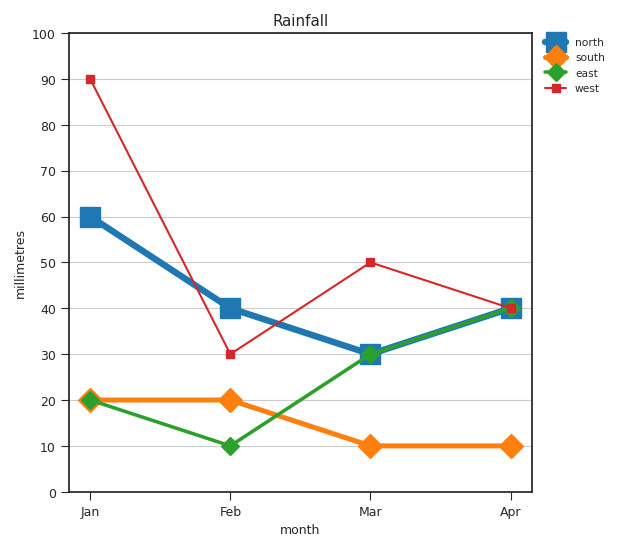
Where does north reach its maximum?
Jan
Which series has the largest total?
west
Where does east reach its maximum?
Apr
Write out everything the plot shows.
Title: Rainfall
x-axis: month, ticks Jan Feb Mar Apr
y-axis: millimetres, ticks 0 10 20 30 40 50 60 70 80 90 100
Legend: north, south, east, west
Values:
north: 60 40 30 40
south: 20 20 10 10
east: 20 10 30 40
west: 90 30 50 40
